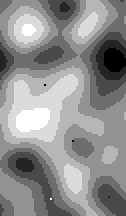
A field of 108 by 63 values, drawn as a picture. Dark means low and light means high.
The middle left is the ninth with the highest average. Three lone cells stand out: one far higher and two far lower than their neighbours. The halves do not mirror each other.
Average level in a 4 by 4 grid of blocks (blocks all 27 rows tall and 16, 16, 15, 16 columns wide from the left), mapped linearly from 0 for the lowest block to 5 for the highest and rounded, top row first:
4 3 3 2 / 3 4 3 0 / 4 5 3 3 / 2 2 4 2
